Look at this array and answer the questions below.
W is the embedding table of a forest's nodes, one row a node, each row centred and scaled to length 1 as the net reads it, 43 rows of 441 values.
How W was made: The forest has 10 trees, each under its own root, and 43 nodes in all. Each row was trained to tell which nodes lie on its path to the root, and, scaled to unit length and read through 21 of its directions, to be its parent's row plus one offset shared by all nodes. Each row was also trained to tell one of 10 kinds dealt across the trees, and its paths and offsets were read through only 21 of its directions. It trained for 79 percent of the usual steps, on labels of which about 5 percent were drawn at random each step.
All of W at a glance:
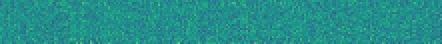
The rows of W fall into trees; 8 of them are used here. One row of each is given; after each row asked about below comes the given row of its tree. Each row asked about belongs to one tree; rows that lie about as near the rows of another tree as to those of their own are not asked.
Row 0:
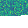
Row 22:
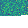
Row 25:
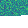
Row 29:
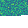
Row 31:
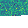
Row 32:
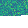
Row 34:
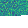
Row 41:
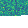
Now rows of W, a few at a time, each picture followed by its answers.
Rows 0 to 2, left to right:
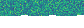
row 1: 22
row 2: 22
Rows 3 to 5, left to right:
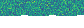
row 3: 41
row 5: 22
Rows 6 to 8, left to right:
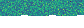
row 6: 32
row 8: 34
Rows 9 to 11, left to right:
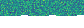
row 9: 41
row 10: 25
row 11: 32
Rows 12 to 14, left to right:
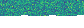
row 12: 25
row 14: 34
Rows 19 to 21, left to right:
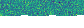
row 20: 31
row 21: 34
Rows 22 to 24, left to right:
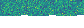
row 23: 31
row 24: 31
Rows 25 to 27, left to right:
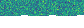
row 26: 31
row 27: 31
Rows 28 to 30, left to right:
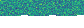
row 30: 22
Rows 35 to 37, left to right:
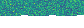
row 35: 41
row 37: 25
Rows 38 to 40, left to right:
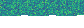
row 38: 31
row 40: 22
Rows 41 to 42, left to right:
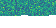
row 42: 41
